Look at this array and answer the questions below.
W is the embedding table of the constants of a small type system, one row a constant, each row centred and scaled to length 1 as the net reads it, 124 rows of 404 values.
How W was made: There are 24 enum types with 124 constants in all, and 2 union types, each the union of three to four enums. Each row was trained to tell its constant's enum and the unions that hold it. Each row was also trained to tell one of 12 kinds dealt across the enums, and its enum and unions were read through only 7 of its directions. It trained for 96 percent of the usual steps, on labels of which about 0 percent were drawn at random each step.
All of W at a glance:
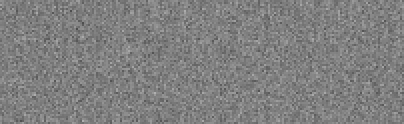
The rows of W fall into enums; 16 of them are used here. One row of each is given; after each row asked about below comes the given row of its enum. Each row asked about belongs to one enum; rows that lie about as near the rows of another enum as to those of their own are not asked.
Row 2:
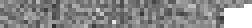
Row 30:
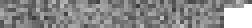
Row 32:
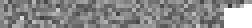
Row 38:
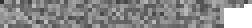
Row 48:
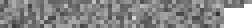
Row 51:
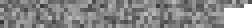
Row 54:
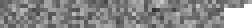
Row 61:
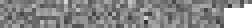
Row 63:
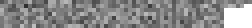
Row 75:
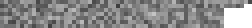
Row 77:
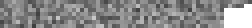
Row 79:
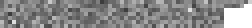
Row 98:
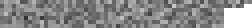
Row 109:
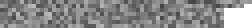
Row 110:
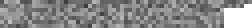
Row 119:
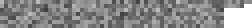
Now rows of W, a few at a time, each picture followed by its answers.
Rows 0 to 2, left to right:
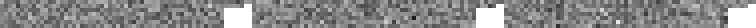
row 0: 51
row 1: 98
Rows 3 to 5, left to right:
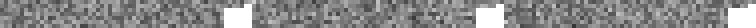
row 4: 51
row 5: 75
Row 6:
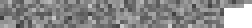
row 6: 63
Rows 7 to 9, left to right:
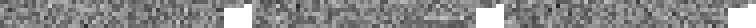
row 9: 75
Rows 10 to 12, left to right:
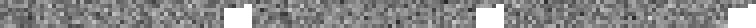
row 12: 48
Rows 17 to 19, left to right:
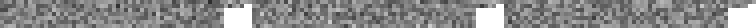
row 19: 54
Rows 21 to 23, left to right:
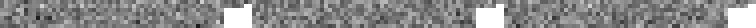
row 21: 110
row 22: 119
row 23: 109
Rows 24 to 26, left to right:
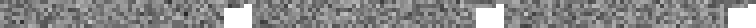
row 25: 51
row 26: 77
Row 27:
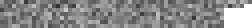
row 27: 30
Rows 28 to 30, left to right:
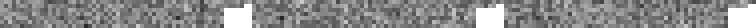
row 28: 75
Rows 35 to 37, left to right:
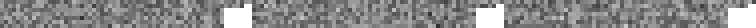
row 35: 119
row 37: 32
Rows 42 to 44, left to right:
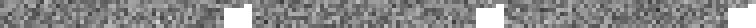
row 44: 109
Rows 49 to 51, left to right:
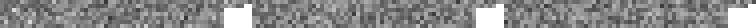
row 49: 109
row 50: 109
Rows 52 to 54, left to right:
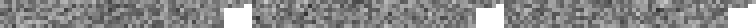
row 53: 110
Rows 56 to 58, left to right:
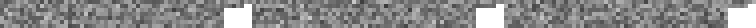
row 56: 48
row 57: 48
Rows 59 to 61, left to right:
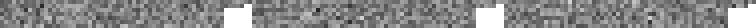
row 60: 119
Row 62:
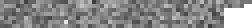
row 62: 30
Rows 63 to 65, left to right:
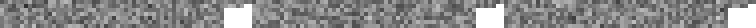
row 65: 98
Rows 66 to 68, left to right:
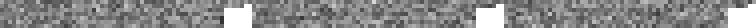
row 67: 48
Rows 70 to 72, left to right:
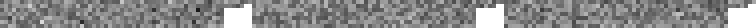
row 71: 98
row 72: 54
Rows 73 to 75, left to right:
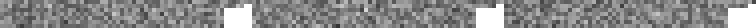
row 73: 75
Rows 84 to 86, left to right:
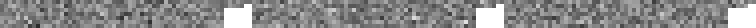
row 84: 48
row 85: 61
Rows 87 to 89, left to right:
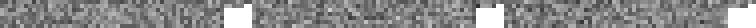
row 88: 61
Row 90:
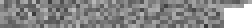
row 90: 51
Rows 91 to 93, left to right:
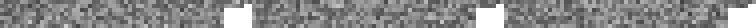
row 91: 119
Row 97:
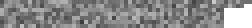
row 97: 98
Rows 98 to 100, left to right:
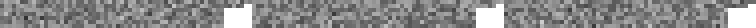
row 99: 32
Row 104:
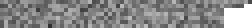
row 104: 75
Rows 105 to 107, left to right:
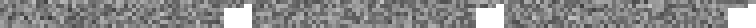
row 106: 30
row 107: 51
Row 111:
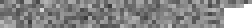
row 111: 63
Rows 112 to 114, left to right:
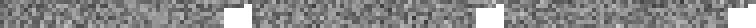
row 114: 30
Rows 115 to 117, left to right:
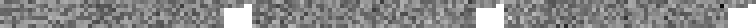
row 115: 119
